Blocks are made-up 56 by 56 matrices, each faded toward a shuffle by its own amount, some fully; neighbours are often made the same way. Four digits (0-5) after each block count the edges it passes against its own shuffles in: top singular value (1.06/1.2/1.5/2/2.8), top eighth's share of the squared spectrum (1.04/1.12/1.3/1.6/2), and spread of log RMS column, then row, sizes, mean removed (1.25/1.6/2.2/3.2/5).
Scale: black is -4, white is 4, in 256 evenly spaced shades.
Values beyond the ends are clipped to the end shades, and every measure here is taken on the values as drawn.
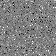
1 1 0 0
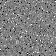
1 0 0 0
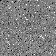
2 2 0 0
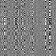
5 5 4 3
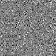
3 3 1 1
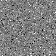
0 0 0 0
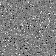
0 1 0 0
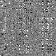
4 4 2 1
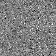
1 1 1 0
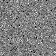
0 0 1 0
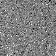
0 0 1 0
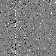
3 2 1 0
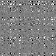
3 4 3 3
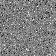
0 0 0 0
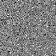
3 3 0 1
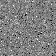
0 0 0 0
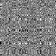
4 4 3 2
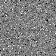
2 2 0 0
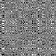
4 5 3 3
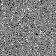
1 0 0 0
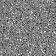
2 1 0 0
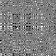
4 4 2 3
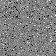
2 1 0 0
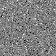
2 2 0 0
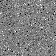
0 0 0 0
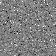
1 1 0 0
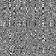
4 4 3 2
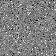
2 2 0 0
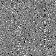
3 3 2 0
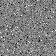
0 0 0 0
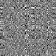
4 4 2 2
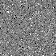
0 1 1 0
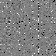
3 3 2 0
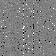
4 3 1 0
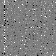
3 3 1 0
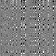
4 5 3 2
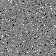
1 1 0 0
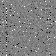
3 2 1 0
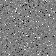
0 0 0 0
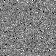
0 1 0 1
